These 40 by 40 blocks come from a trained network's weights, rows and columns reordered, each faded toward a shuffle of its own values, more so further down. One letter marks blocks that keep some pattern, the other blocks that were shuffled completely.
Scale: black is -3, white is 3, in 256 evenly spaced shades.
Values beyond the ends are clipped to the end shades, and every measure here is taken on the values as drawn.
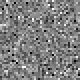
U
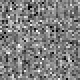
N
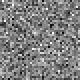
N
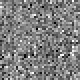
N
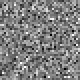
U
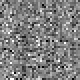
N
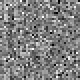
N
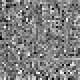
N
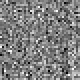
N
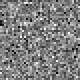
U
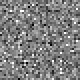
U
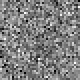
U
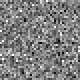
U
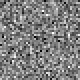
U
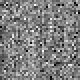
N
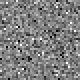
U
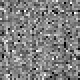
N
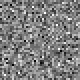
N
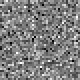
U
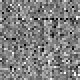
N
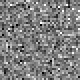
U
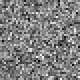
U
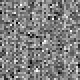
N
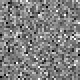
U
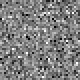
U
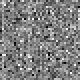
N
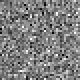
U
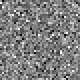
U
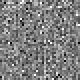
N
